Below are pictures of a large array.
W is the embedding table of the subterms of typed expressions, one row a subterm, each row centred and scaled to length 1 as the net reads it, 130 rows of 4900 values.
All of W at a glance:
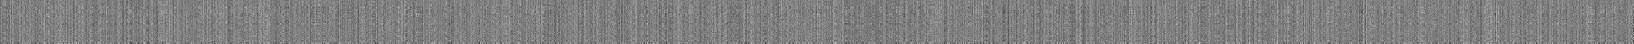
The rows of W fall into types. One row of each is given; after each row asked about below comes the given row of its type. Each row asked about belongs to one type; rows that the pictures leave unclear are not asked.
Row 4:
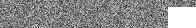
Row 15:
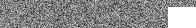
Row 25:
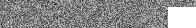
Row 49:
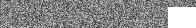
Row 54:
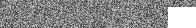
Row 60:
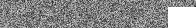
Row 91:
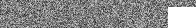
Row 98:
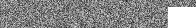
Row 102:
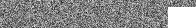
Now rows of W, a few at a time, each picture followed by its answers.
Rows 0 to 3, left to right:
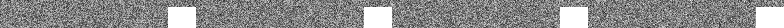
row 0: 49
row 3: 98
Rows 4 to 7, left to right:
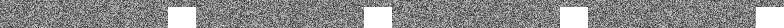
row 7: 98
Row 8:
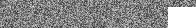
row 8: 54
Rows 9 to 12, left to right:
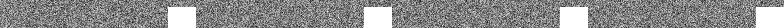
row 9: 98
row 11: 98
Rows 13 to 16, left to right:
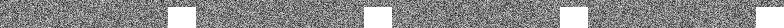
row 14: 25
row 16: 54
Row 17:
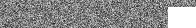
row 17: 102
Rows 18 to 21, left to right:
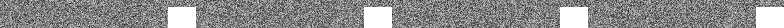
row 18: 25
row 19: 25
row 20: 49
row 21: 91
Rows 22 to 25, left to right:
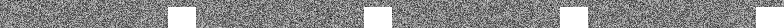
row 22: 25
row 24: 15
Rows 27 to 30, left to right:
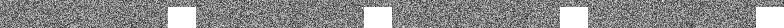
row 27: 98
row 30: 54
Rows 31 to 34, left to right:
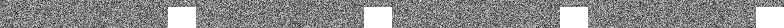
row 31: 54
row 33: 91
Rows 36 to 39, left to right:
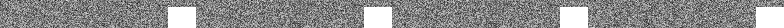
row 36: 25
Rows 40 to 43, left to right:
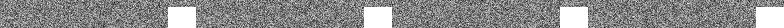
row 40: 54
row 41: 15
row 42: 91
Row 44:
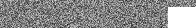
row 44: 98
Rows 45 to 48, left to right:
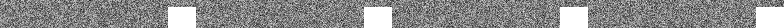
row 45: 102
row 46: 4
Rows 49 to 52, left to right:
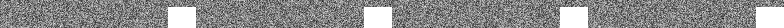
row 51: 54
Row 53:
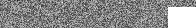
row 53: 25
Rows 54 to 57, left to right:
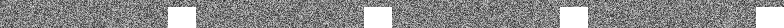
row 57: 91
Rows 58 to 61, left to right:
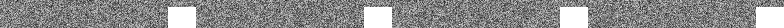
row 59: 102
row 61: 102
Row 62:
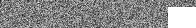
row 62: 49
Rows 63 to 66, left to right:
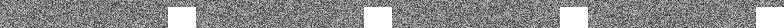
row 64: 25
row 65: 15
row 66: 91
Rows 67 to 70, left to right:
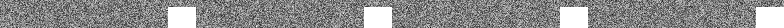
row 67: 15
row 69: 4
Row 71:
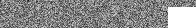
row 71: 4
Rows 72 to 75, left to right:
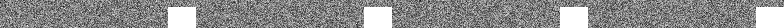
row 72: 15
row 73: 102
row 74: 4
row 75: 4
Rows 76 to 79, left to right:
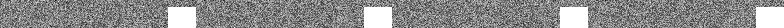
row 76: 49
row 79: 25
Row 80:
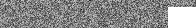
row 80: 102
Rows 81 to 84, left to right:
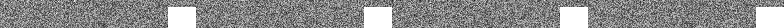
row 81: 54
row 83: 49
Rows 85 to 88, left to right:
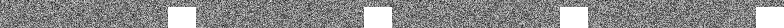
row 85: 102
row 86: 60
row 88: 25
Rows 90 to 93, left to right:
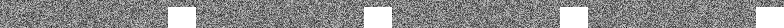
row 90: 60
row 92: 15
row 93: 4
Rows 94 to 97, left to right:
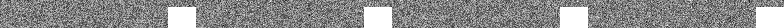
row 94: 49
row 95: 60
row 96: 15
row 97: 4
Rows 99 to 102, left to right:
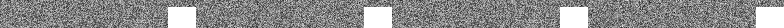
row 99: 49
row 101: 49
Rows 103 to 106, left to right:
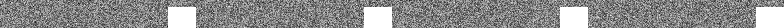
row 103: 91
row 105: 25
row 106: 54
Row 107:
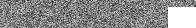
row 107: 60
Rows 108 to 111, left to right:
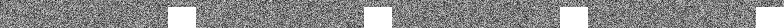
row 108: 91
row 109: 60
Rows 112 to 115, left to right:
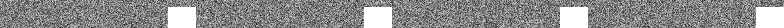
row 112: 98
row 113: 91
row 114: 54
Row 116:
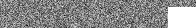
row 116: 98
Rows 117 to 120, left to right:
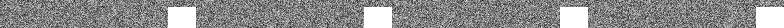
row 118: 98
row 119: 4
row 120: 91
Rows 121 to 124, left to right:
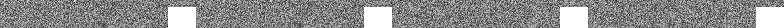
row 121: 54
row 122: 54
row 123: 91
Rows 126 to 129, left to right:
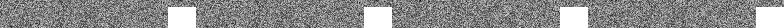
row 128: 4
